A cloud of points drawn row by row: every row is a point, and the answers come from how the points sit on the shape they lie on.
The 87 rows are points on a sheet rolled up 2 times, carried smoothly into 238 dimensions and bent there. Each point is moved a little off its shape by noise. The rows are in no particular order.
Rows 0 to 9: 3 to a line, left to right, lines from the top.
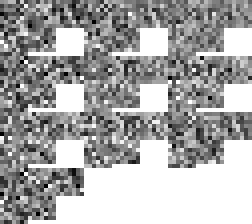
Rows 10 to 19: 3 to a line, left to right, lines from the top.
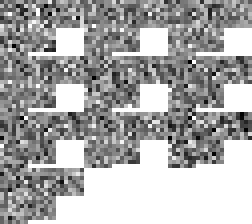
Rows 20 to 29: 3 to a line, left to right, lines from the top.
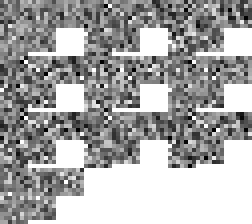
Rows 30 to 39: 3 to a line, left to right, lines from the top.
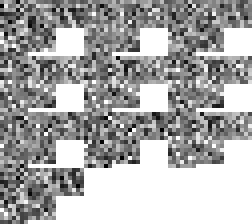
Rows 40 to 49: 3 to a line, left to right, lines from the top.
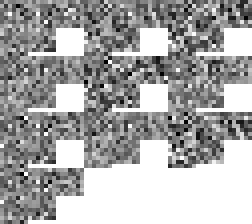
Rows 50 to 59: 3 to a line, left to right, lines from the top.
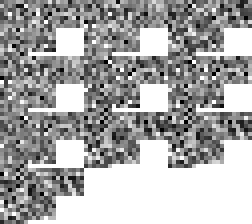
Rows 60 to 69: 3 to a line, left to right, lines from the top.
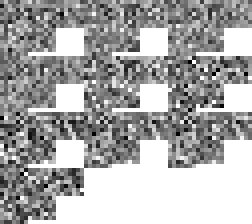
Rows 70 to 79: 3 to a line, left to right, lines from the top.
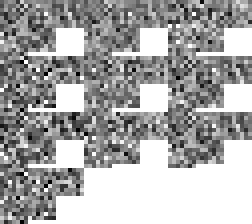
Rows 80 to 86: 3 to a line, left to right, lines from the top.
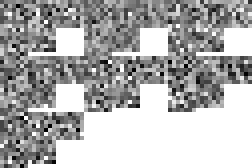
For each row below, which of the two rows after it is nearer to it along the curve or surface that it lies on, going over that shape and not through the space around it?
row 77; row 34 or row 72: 34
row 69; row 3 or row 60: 3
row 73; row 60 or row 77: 77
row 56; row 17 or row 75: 17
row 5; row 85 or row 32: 32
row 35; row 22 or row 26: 26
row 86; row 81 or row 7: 7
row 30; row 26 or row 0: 0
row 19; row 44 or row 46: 46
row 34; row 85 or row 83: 83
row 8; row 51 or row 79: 51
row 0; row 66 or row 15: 66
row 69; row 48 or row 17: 48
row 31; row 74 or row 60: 74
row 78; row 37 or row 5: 5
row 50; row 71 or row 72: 72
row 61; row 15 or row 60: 15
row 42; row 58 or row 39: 39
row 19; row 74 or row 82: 82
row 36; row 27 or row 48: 27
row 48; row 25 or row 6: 6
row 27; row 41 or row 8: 8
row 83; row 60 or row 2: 60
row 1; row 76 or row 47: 47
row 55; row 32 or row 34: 34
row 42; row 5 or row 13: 5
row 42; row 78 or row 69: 69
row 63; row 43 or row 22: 43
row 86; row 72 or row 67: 72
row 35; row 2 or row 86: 86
